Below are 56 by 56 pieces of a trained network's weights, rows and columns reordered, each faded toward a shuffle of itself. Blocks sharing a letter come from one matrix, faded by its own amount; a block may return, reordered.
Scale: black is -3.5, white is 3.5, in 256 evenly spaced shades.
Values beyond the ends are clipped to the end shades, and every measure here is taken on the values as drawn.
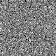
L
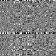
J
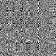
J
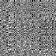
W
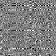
J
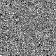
L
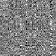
J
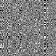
W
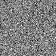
L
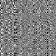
W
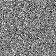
L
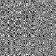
W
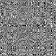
J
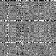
J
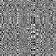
W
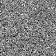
L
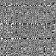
J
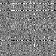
J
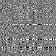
J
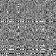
J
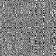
J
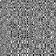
W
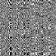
W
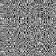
W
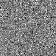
L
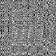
W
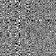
J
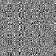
W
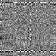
J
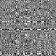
J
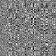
W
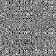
W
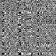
W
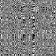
W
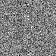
L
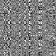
W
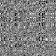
W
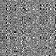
W
